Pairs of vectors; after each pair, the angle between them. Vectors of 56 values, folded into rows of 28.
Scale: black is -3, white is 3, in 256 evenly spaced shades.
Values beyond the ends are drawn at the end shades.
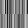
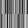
nearly parallel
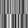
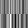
nearly parallel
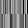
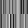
partly aligned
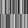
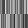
nearly opposite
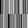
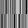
orthogonal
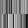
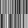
partly opposed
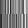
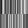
partly aligned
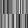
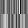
partly aligned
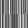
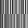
partly aligned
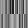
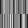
orthogonal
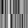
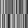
partly opposed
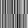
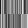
partly aligned
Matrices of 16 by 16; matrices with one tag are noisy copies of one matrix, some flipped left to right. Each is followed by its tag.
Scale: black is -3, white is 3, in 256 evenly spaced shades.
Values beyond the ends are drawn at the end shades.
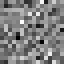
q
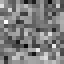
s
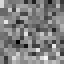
s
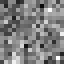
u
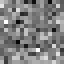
s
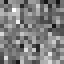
u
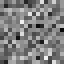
q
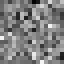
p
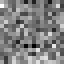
s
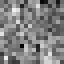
u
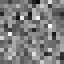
p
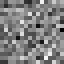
q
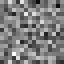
q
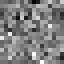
p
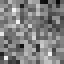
u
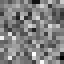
p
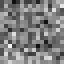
s
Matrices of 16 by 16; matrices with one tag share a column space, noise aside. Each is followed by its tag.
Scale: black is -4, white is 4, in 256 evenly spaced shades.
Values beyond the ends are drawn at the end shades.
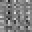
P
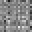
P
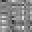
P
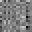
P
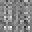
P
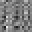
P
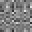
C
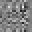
C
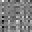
P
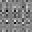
C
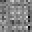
P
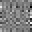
C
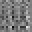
P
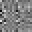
C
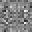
C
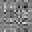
C
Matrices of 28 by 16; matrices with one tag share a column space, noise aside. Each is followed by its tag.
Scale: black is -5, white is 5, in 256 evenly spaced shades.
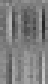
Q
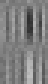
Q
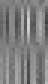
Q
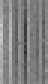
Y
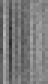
Y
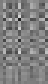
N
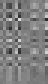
N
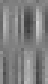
Q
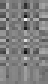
N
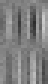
Q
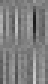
Q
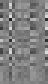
N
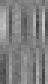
Q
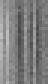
Y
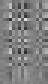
N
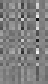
N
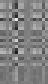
N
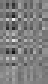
N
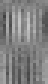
Q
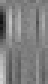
Q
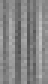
Y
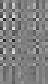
N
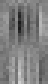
Q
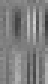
Q
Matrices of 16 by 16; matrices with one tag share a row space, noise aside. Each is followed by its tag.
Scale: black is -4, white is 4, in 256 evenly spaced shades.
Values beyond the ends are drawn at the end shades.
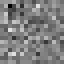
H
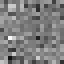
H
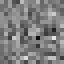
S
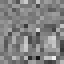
S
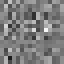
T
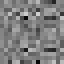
S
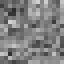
H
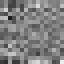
H
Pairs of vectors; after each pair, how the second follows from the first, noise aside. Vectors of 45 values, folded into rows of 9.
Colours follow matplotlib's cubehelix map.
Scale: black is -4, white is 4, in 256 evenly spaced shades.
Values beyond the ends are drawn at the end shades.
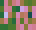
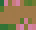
partly zeroed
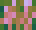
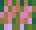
reversed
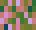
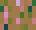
partly zeroed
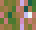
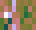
reversed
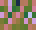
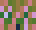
reversed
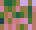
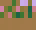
partly zeroed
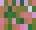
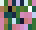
scaled up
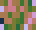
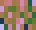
sign-scrambled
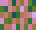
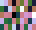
scaled up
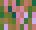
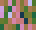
reversed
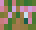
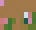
partly zeroed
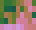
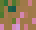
partly zeroed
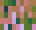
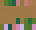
partly zeroed
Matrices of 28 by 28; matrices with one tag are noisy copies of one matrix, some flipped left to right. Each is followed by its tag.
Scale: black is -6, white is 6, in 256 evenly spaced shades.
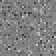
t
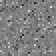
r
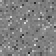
r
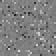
t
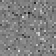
t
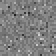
t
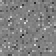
r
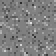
r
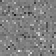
t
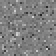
t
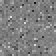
r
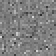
t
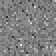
r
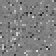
t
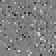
t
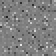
r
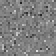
t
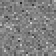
r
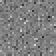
r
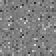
r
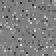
r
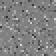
r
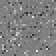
t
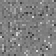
t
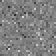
t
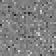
t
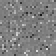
t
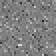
r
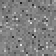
r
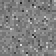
r
